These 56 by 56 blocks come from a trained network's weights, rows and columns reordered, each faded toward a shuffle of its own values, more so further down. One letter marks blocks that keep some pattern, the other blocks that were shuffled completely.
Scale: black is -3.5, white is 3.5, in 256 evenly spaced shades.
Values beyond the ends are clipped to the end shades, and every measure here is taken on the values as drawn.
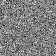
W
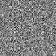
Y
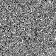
W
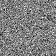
W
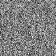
Y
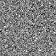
Y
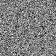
W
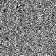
Y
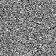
Y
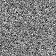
W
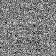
Y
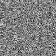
Y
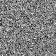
W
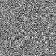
Y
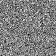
W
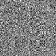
Y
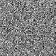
Y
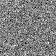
W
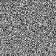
Y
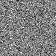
W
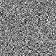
Y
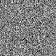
Y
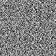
Y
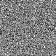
W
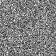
W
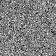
W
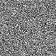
Y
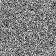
W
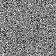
Y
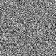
Y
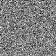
Y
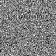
Y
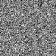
Y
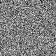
W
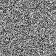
W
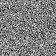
W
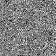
Y
